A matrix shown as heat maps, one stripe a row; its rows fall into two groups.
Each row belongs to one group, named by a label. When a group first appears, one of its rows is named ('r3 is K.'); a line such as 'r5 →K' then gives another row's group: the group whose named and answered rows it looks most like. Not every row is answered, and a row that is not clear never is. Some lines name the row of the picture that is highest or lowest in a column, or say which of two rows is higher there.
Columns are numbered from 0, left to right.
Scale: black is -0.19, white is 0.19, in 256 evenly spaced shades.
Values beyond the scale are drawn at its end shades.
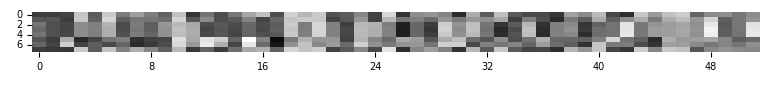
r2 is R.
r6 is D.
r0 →R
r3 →R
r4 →R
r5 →D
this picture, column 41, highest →5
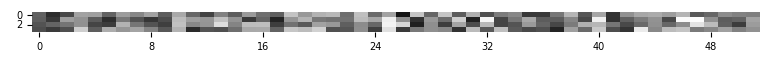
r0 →R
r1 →D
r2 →D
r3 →R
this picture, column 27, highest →0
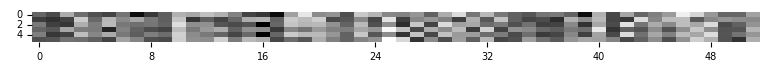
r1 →R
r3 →D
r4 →R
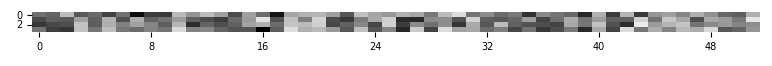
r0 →D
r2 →R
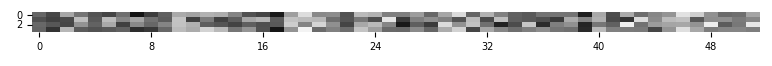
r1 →R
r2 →R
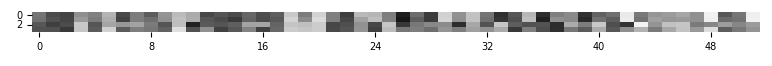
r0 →R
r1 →R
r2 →R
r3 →R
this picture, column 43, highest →2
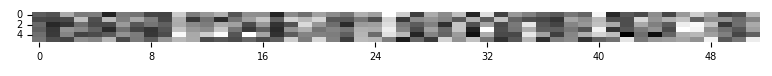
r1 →R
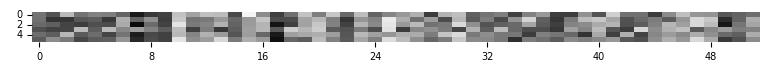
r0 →D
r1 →D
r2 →D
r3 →R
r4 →D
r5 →D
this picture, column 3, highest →3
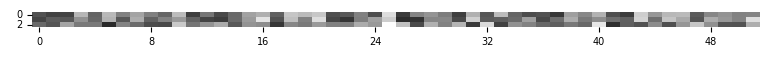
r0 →R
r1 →R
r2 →D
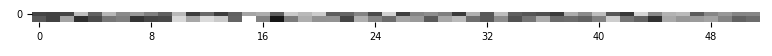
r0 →R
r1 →D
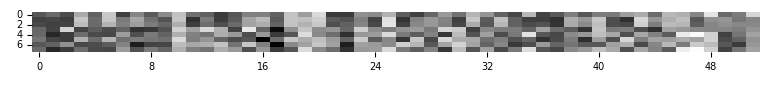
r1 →R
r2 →R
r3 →D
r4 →D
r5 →R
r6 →D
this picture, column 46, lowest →6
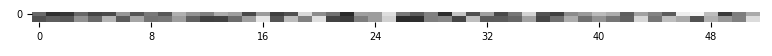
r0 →D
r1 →R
